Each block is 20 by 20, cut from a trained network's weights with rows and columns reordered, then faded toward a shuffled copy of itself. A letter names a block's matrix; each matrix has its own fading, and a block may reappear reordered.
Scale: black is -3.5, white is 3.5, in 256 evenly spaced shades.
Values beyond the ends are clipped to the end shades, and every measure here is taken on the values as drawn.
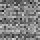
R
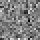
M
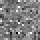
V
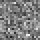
M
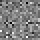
V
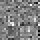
V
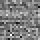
R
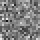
M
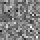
M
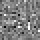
V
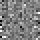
V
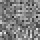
M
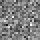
M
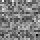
R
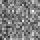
M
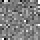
V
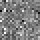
V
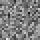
M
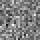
M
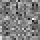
V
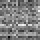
R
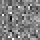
V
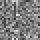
M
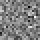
M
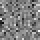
V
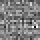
R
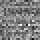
R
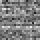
R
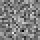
M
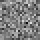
M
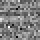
R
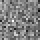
M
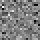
V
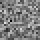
M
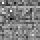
R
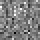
V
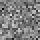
M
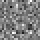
V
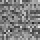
R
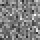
M
